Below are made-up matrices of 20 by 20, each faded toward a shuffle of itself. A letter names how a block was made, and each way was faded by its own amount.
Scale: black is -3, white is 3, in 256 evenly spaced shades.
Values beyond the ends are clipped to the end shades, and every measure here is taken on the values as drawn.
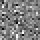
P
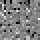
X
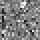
P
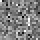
P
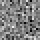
P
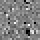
X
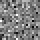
P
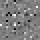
X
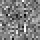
P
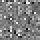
X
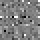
X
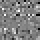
X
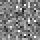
P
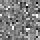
P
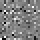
X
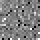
X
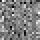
P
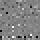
X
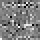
X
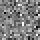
P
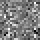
P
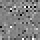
X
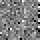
P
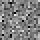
P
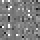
X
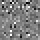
X
